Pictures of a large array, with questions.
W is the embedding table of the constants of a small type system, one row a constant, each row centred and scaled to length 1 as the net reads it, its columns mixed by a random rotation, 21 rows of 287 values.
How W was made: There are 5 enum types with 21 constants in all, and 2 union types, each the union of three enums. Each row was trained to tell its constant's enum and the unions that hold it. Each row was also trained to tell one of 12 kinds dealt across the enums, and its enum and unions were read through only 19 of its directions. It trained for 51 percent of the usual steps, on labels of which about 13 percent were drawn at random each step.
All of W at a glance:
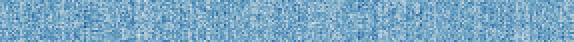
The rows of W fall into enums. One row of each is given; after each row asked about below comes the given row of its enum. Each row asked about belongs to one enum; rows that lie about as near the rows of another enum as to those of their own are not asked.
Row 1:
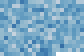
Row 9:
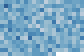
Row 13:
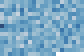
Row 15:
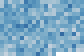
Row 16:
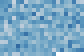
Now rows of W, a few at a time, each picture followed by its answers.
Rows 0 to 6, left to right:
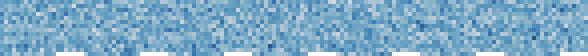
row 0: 16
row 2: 9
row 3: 16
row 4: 9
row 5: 9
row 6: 13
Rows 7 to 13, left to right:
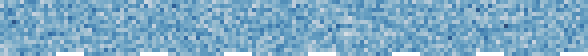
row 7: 15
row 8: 13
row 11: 1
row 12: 13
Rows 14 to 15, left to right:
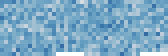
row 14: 16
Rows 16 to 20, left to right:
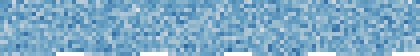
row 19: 16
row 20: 13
